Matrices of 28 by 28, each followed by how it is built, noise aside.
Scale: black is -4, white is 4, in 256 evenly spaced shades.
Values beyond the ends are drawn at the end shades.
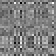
low rank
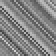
Toeplitz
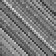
Toeplitz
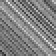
Toeplitz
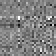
low rank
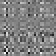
low rank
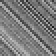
Toeplitz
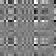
low rank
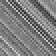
Toeplitz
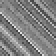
Toeplitz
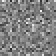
low rank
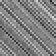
Toeplitz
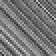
Toeplitz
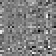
low rank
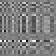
low rank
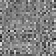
low rank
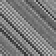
Toeplitz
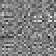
low rank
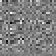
low rank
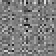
low rank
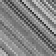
Toeplitz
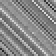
Toeplitz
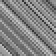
Toeplitz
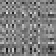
low rank
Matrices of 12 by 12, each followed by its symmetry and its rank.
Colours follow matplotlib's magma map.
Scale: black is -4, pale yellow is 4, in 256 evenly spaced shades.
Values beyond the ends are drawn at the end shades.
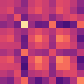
symmetric, rank two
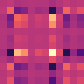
symmetric, rank one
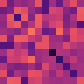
symmetric, full rank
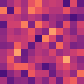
neither, full rank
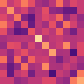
symmetric, full rank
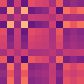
symmetric, rank one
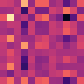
neither, rank two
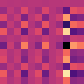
neither, rank one
